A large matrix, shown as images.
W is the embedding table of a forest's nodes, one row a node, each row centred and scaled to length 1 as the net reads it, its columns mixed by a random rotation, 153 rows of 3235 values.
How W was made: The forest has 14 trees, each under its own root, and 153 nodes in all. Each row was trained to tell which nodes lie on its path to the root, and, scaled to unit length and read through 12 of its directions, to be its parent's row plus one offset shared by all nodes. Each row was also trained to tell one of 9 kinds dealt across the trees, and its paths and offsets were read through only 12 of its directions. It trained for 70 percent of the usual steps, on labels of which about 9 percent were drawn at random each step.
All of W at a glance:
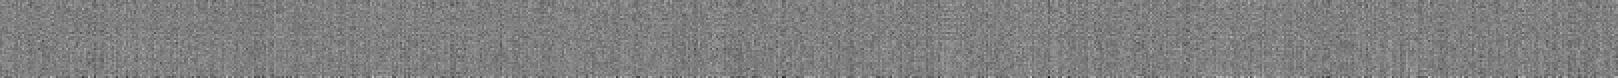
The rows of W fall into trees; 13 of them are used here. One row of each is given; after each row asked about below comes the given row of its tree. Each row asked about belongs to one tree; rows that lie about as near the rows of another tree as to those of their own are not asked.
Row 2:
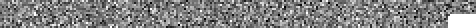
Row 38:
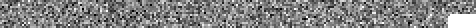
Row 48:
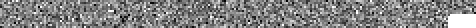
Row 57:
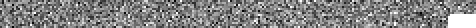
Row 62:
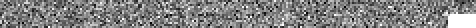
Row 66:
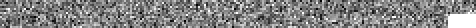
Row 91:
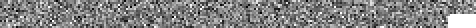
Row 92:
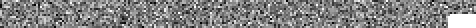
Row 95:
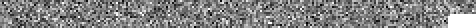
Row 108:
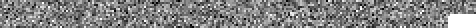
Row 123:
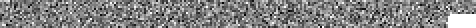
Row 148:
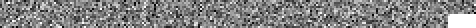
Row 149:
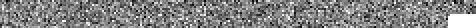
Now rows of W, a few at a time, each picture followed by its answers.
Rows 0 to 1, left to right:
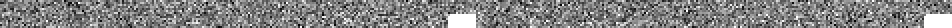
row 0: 91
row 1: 148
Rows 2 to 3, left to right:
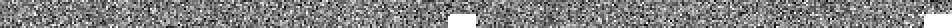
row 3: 95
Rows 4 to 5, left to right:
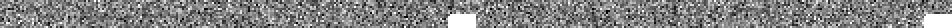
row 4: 91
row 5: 123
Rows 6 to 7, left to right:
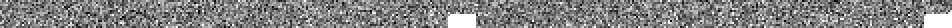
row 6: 91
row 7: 57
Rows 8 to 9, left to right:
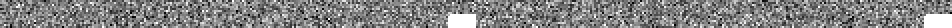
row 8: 62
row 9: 62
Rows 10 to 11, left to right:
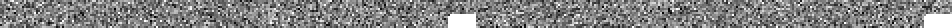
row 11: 91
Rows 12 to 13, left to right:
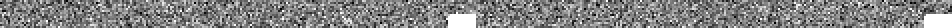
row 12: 91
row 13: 38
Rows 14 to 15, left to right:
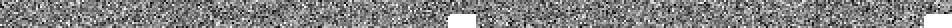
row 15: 38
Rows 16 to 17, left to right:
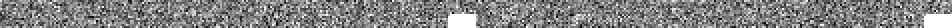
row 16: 57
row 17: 108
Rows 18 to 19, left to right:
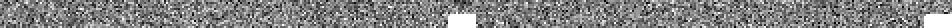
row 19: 57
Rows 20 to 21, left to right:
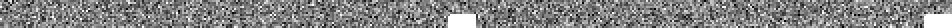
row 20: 95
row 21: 123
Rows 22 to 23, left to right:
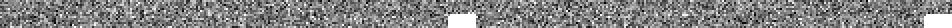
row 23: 66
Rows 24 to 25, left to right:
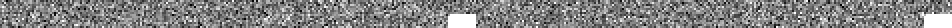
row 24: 62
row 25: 108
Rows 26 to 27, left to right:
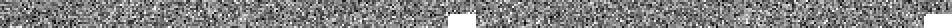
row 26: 66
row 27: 108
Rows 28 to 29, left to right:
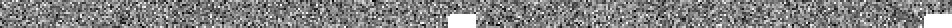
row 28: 92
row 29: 66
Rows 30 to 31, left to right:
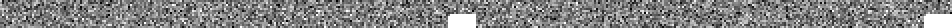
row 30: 57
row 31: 62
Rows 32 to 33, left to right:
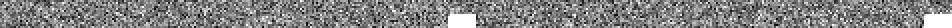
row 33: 149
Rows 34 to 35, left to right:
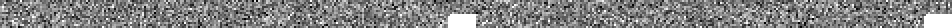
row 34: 62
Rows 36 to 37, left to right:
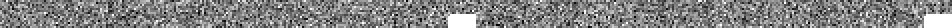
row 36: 91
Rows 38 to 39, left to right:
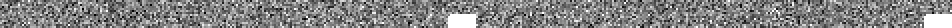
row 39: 66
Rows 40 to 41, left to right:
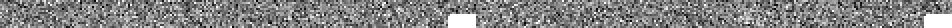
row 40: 66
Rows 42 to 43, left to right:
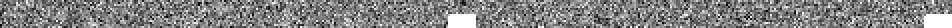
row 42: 149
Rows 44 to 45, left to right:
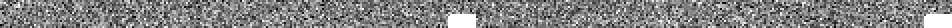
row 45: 95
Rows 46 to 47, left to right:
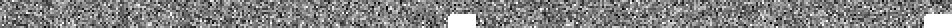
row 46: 48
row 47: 149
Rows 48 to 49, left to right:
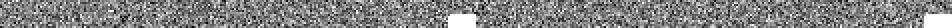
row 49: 95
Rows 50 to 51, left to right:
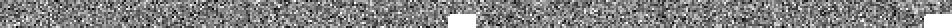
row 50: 91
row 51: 66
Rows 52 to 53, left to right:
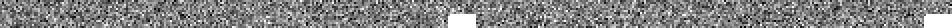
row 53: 66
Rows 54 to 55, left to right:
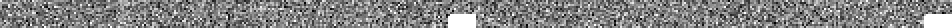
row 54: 57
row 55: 123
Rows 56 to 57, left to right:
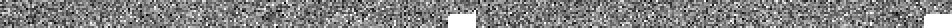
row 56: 57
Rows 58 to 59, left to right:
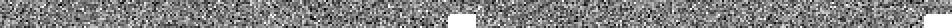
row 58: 95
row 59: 91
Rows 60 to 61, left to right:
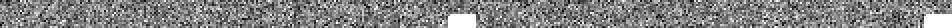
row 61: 149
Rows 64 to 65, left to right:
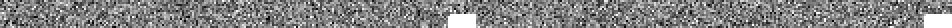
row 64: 66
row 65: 38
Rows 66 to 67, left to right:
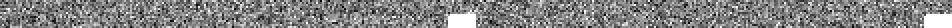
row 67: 48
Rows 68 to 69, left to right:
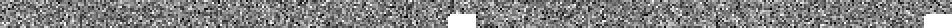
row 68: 91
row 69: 149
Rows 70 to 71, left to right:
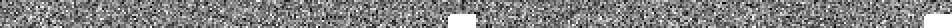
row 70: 108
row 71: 95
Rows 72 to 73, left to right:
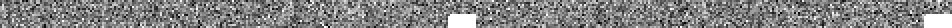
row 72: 148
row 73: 92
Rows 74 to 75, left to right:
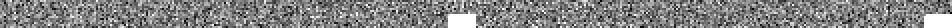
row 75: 148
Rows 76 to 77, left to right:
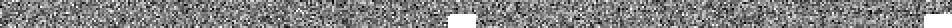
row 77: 66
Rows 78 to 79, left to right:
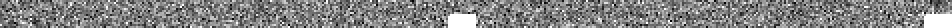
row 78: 2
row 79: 95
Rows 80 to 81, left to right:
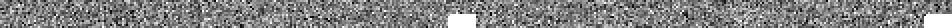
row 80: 62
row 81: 95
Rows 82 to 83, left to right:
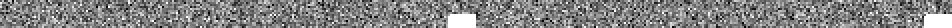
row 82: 95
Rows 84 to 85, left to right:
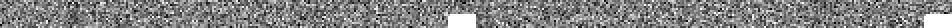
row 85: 57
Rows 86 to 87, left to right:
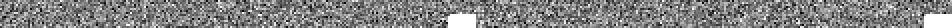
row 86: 57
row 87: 62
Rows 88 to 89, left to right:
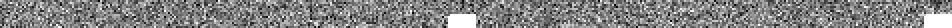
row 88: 149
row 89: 95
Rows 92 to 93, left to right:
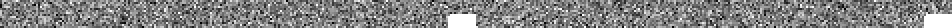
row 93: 108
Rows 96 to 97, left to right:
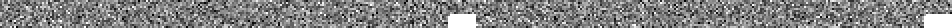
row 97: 123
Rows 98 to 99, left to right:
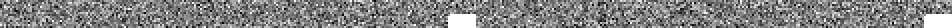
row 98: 123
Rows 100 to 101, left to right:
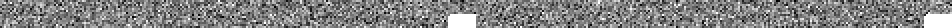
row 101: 66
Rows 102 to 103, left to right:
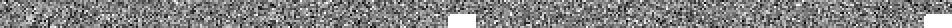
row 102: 108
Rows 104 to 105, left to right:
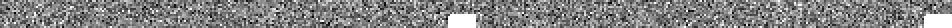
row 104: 108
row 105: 38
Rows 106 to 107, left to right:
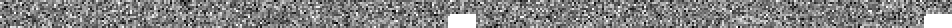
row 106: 66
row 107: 62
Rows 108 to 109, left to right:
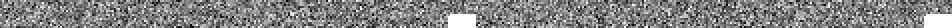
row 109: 48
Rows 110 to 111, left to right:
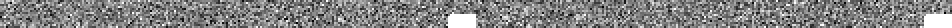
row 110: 123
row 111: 108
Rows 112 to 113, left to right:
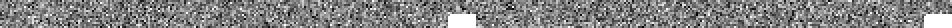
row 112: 108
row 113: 148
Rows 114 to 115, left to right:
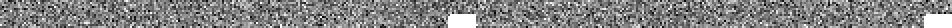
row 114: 2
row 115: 123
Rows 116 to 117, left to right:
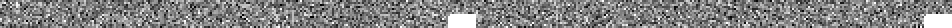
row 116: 95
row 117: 48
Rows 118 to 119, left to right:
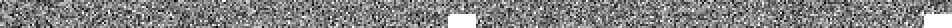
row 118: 123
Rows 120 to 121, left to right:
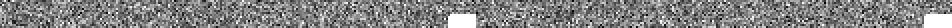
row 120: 48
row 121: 62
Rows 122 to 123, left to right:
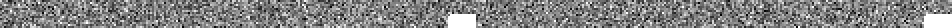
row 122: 2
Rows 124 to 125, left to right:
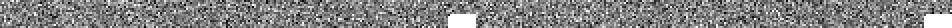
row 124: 48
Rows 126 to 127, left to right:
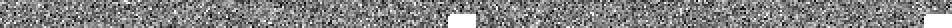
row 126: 95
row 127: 149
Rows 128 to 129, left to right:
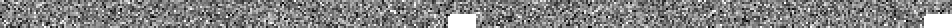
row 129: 66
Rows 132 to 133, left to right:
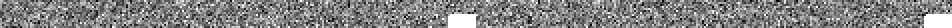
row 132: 62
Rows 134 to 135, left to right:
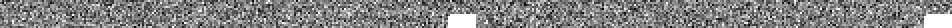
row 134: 149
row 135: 108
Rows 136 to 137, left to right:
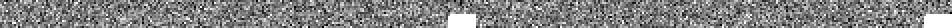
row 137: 62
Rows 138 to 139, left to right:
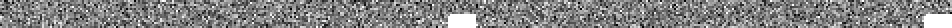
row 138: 108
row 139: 123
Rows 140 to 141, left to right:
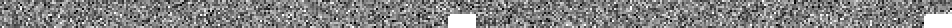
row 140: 149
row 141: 57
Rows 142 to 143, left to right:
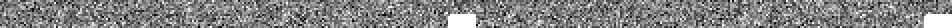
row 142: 148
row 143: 62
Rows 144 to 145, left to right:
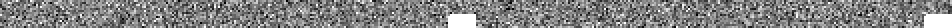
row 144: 92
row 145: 148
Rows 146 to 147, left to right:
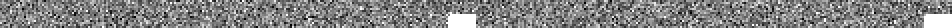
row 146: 108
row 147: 38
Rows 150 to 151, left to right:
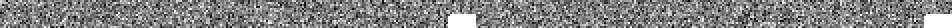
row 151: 57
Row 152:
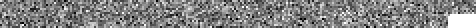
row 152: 148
